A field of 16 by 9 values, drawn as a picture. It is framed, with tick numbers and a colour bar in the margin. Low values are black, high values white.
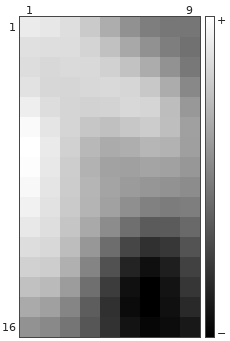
Calmest part: top left. Slope: up to the top left. Roughest part: bottom middle. Mirror symmetry: none.
